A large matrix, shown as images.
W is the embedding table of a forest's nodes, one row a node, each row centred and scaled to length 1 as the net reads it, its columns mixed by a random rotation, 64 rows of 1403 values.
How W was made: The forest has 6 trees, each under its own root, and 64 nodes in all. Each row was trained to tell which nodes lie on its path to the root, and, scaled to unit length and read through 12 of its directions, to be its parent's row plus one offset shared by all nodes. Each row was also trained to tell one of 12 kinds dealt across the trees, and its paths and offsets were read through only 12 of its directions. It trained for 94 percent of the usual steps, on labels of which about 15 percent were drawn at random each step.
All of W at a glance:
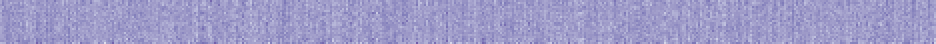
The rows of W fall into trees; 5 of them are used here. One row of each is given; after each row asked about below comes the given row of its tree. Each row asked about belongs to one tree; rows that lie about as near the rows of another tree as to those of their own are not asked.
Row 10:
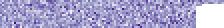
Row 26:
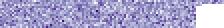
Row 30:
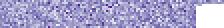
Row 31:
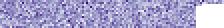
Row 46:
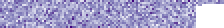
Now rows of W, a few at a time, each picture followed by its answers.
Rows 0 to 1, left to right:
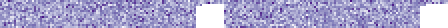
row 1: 30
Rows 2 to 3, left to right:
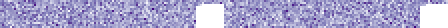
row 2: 31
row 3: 30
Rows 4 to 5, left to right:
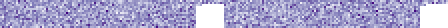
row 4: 31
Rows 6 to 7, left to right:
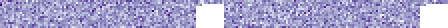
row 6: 30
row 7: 30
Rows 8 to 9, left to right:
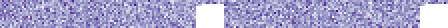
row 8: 31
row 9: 31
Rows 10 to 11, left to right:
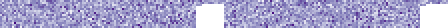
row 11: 26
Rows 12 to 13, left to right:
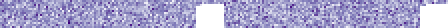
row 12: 31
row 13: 30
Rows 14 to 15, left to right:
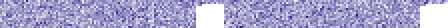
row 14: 10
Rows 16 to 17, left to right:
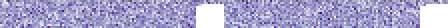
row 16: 30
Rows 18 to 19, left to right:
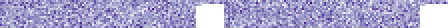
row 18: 31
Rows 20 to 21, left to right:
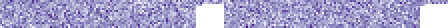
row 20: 46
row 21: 30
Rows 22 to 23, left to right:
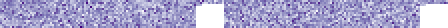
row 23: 31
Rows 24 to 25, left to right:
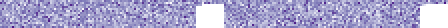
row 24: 30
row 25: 31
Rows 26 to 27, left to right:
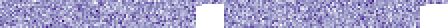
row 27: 30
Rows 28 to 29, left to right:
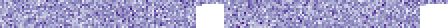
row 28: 10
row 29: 46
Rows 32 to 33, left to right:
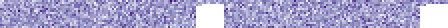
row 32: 26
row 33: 30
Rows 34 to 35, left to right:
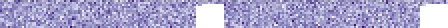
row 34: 46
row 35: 31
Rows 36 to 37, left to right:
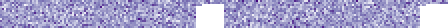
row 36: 30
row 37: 46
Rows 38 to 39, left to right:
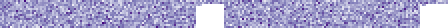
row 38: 31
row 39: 46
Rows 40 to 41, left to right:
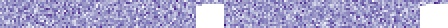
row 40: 46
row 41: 26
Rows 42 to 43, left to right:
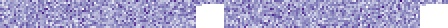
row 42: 30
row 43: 46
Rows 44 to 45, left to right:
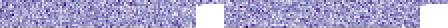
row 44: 46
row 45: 30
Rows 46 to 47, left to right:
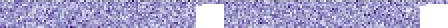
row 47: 46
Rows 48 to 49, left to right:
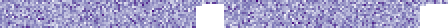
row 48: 30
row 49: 46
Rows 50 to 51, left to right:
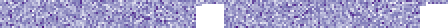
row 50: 26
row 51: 30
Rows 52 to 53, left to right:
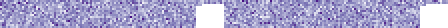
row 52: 31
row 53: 46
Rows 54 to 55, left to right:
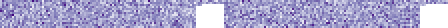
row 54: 46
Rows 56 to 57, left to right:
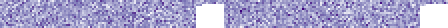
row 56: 26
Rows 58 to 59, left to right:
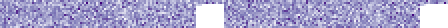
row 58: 31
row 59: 31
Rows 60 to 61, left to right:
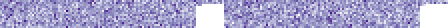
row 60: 46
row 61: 31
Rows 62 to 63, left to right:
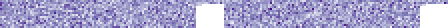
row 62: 31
